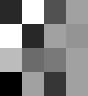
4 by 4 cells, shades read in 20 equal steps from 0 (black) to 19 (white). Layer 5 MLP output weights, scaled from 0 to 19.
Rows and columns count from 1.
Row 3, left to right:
14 8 9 12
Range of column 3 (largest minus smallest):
8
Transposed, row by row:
3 19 14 0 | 19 3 8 12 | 6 12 9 4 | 12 11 12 12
